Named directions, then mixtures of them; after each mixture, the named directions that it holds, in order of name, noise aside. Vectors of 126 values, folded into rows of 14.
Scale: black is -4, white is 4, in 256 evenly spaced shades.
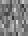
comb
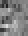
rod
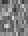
comb, rod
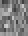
comb, rod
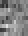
rod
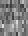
comb, rod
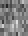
comb, rod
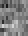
comb, rod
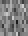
comb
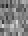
comb, rod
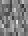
comb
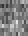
comb, rod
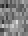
comb, rod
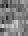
comb, rod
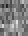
comb, rod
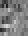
rod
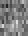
comb, rod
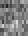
comb, rod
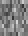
comb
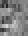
rod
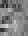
rod
